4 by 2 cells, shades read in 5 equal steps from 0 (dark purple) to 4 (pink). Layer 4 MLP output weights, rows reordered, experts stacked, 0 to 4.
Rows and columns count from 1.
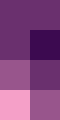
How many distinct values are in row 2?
2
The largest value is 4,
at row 4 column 1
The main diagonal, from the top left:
1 0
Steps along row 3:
down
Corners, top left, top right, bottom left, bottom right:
1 1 4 2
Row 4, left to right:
4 2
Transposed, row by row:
1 1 2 4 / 1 0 1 2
